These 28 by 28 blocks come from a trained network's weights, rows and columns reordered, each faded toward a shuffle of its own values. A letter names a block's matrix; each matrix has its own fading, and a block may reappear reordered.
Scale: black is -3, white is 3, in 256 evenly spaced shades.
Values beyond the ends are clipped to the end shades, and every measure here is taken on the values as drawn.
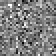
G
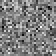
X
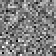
X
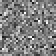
X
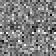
X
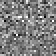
X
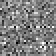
X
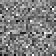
X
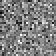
X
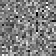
G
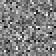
X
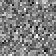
G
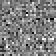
X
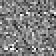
X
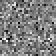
X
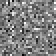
G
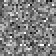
X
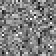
G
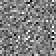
G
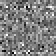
X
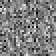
G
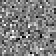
X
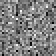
G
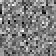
G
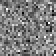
G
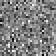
G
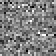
X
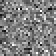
X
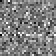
X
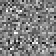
X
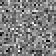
X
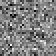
G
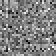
X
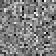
G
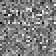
X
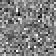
G
